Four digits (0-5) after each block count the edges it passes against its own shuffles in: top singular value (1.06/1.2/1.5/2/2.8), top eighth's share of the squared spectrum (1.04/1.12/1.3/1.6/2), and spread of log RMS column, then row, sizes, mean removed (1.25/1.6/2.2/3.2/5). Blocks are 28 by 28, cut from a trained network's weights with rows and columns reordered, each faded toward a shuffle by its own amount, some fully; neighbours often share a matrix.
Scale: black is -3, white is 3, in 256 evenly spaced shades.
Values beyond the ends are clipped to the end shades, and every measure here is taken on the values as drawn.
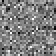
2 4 2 2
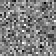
1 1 0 0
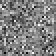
1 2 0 1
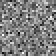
1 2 0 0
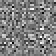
3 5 2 2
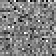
2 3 0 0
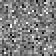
0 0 0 0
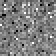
1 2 0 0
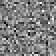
2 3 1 1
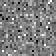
0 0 0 1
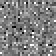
1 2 0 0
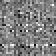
2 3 0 2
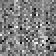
2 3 0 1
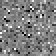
1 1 0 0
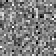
2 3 1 0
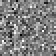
1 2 1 0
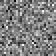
0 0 0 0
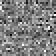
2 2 0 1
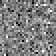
1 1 1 0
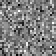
2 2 1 0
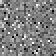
0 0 0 0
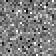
0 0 0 0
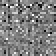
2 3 0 2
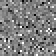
0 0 0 0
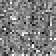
2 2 0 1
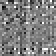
3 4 0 3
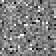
1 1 0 0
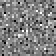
0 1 0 0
